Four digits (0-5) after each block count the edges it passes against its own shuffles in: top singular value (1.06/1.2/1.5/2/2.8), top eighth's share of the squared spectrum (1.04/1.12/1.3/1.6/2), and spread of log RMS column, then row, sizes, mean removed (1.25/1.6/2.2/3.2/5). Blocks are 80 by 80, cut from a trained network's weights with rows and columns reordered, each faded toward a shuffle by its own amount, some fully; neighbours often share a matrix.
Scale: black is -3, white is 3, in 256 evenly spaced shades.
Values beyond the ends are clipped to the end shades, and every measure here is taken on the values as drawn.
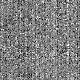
3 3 1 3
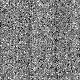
2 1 0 1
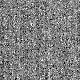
2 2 0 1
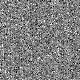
1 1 0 0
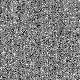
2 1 0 0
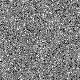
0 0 0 0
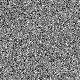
1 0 0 0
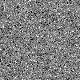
0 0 0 0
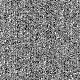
2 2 0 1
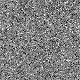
0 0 0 0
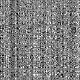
4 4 1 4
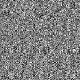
3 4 2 2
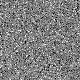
0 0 0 0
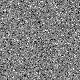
0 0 0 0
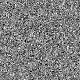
2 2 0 1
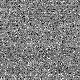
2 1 1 0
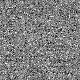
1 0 0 0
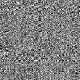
4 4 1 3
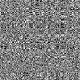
4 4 1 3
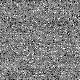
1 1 0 0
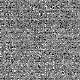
3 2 2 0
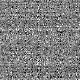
3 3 3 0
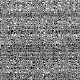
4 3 3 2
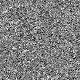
1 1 0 0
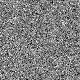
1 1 0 0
